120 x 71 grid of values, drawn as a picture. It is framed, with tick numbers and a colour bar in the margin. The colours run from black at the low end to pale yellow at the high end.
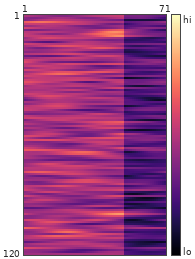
A vertical seam about 70% of the way across splits the table, and the left part is higher. Streaks run across, left to right. Overall the values sit about 40% of the way up the scale.
